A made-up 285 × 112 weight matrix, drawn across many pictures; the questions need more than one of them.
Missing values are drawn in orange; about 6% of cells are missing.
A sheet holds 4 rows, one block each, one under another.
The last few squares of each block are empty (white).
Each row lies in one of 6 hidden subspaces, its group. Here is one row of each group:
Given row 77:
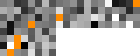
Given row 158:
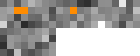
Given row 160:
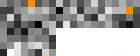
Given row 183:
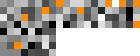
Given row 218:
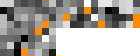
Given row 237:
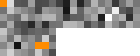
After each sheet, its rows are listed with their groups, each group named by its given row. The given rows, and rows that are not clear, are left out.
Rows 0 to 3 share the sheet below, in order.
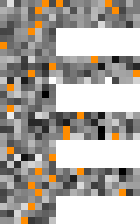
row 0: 77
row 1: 77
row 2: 237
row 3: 218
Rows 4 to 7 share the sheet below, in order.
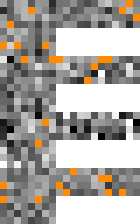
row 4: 183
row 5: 237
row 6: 158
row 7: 237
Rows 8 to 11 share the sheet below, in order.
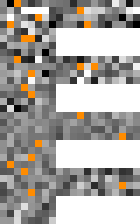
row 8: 77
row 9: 158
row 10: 77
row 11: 218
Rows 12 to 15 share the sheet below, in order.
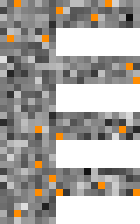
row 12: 183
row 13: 237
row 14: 183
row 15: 218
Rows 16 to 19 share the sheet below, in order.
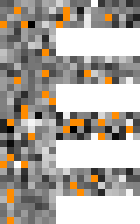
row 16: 160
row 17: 218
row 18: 158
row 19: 77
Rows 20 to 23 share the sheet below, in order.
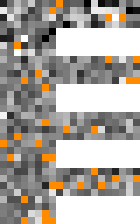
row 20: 218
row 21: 218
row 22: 237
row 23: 183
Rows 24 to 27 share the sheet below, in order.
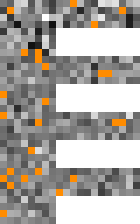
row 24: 183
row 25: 158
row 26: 77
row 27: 183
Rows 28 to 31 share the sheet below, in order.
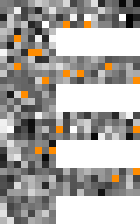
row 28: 160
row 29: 237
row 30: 158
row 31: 158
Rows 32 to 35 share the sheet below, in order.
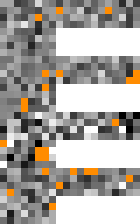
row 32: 160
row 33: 183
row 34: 160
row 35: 77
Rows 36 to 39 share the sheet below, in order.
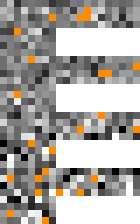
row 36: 77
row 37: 237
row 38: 77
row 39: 183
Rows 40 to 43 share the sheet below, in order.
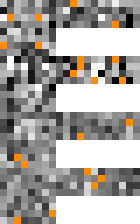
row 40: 183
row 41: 77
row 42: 158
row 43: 160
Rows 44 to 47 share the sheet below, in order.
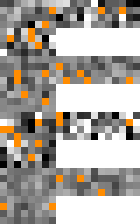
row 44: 160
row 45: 77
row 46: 158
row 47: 218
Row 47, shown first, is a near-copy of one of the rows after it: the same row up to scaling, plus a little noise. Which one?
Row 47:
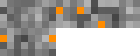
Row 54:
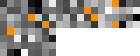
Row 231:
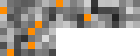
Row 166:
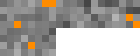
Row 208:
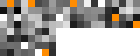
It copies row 231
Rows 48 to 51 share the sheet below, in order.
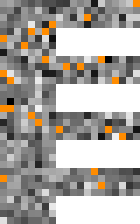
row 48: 160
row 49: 183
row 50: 183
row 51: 160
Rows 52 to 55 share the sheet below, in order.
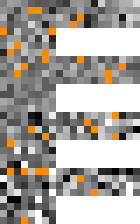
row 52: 160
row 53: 218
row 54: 218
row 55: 183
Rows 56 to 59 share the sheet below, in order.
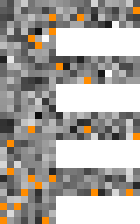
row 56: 77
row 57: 237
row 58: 158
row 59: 183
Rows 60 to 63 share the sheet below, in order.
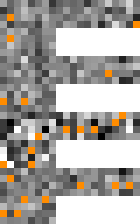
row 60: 183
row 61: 218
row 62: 158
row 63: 218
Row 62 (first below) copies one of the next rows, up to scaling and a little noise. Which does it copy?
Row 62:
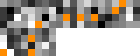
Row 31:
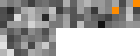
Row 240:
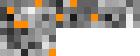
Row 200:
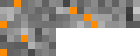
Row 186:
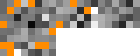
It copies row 31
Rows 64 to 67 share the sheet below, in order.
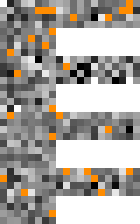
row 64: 237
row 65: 158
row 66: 183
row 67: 77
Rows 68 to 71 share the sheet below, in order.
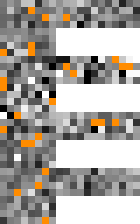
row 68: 158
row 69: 160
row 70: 237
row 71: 160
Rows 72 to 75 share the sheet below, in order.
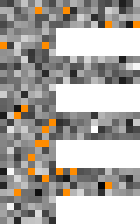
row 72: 218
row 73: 218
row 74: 237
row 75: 237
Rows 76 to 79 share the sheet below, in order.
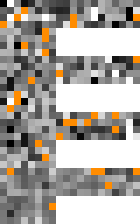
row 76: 237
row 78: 158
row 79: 183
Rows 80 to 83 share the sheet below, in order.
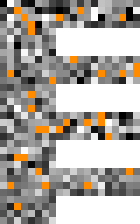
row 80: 237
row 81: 158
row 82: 218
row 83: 237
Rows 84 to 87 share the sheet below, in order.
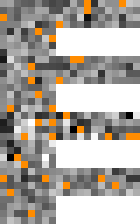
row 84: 160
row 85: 237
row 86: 158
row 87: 77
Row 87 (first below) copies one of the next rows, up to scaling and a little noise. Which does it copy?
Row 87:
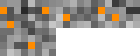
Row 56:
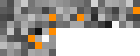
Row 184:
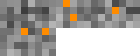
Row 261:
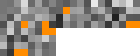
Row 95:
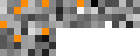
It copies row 184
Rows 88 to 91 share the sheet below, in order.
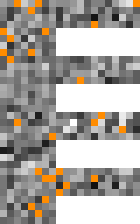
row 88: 77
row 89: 77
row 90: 218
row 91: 77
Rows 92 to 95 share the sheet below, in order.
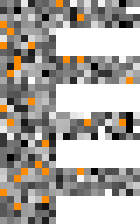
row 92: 218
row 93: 158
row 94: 183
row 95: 77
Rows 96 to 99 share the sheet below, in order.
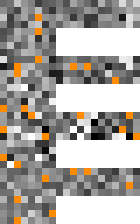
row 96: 160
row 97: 183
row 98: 158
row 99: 183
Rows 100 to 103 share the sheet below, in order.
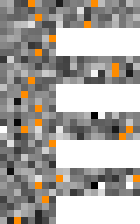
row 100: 160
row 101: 237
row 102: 218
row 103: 237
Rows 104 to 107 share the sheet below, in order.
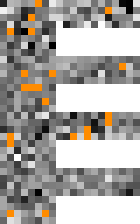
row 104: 183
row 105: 237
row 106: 237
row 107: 160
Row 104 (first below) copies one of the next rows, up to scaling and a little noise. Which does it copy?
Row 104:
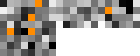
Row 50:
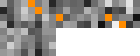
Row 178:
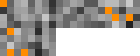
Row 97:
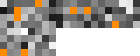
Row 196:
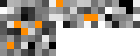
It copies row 196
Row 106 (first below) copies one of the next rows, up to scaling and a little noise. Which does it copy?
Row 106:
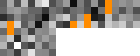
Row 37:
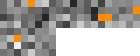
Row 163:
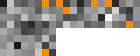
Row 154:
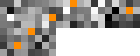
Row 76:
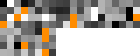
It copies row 37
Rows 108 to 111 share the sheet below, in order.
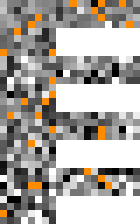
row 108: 77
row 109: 77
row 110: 160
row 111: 183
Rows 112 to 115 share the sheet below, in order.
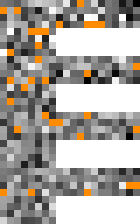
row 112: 160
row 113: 77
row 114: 183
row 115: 160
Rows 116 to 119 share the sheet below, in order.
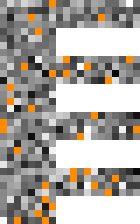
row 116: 77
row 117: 158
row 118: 160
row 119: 160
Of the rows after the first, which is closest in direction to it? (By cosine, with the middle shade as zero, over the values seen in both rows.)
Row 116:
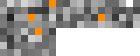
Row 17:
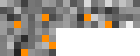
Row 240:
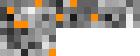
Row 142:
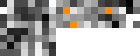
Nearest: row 240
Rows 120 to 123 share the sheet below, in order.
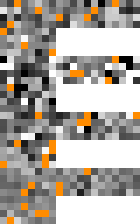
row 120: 218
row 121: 183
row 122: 160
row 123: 158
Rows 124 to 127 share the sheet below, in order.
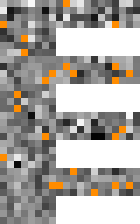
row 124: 77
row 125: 218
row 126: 158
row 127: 218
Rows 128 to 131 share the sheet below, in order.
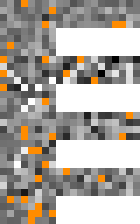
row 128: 183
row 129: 183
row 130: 218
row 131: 160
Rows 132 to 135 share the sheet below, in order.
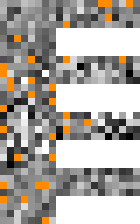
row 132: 77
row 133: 158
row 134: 77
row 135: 218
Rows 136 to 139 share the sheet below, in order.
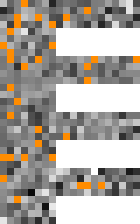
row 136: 183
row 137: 218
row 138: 218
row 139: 160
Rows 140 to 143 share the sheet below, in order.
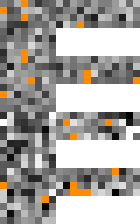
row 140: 160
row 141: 237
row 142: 183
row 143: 77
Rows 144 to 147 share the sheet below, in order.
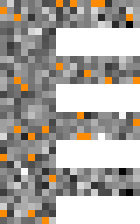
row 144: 77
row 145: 218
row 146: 158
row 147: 218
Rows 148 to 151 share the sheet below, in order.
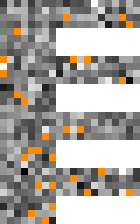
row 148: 77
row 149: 77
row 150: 158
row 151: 218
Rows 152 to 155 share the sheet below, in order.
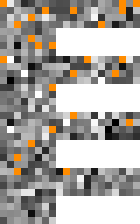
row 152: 237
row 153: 77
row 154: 237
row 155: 160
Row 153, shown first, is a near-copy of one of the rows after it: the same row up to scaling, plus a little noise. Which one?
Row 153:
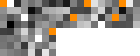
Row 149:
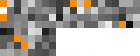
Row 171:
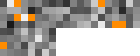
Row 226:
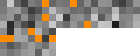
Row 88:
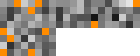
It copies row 171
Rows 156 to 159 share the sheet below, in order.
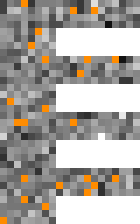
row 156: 77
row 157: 218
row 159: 183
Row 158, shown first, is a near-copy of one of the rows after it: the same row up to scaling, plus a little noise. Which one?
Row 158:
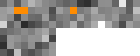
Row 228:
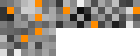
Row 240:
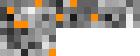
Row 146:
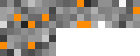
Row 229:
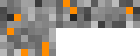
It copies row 146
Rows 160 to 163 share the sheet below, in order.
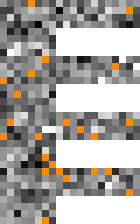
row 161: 158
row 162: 183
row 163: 237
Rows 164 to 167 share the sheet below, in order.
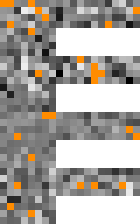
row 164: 77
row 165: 77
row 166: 218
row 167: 183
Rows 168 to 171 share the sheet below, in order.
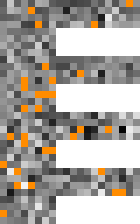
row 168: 237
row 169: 237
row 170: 160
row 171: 77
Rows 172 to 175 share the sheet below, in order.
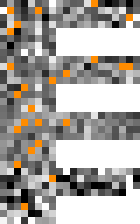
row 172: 183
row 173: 183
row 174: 160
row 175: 158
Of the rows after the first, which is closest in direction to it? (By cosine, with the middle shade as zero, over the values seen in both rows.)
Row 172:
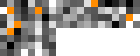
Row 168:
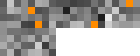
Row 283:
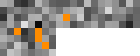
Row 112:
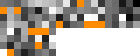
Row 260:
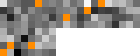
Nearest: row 112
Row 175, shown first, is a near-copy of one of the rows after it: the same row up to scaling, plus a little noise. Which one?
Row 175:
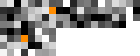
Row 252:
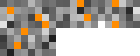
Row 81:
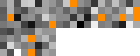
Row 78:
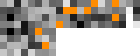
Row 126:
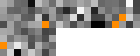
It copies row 78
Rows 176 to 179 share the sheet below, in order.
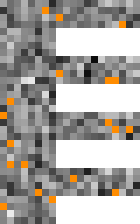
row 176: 183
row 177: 160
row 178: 183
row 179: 183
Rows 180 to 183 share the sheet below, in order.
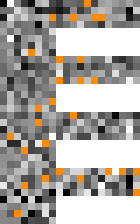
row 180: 237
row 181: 77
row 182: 183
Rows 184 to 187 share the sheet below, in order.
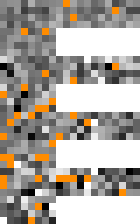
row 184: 77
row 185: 218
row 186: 158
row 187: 160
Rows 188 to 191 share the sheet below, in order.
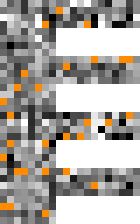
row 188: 183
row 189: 218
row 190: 77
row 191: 183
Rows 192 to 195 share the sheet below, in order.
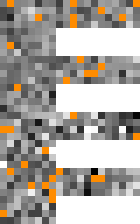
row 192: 158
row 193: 160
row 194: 160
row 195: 160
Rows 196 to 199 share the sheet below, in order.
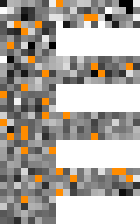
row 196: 183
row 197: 237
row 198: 237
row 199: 218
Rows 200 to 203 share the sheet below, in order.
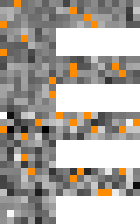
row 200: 158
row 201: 77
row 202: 237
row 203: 183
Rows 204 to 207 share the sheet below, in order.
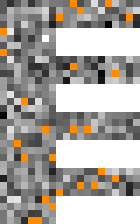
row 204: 77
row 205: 237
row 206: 237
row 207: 183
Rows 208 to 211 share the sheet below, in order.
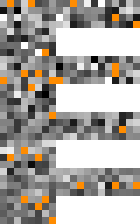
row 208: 218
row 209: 77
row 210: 218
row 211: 237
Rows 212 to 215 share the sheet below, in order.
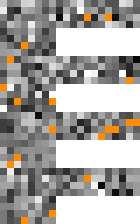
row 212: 77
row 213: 160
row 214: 158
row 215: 77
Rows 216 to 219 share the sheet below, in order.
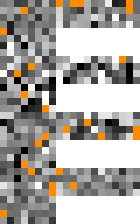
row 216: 77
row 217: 183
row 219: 218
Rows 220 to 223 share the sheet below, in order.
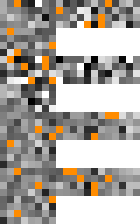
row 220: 158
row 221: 160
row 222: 160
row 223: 160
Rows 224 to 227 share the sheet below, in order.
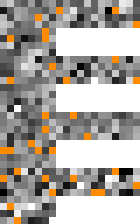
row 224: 218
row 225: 158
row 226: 77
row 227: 218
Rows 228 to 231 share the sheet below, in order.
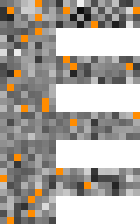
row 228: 158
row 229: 158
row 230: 158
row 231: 218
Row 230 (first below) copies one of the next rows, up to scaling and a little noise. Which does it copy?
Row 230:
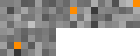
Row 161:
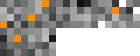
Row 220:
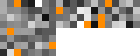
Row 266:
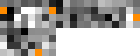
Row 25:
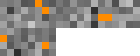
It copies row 25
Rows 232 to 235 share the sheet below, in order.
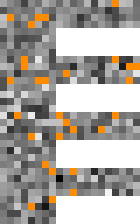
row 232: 218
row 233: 218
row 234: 237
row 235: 77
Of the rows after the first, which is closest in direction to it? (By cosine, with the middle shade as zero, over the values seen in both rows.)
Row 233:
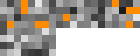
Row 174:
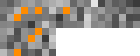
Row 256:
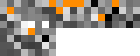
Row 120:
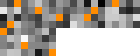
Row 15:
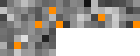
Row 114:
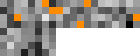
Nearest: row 120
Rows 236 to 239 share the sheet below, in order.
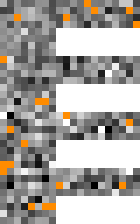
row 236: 183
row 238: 237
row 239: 77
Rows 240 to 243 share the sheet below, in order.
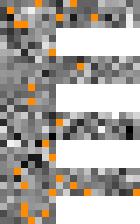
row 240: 158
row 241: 158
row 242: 183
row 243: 218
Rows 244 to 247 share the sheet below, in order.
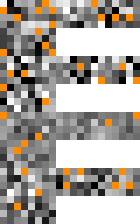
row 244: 237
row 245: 158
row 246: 158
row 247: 77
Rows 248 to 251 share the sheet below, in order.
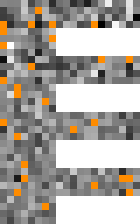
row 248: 183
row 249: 237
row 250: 160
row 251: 218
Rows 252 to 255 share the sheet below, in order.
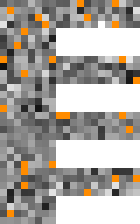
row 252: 158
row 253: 183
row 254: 237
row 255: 77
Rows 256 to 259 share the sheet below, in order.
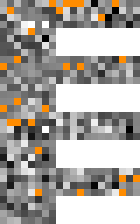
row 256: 237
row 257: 183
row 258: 158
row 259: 77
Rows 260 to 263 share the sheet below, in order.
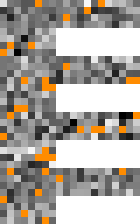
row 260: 218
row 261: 77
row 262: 218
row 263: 77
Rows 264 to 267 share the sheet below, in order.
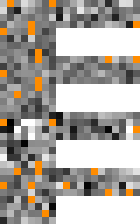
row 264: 77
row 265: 183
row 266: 158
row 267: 160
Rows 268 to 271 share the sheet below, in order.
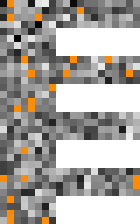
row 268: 237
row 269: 77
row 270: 160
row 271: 160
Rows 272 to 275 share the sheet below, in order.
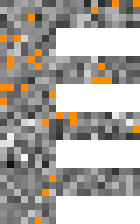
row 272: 218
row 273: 160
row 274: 77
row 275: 183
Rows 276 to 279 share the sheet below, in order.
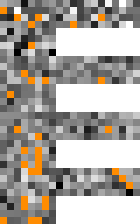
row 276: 218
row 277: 183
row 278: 160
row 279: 77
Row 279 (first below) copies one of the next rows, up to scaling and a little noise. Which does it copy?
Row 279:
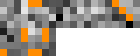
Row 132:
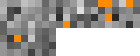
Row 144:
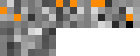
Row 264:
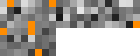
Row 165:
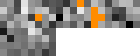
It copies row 165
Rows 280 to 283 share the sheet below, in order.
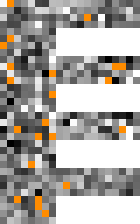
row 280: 237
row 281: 183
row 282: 183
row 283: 160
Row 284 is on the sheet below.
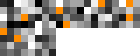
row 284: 160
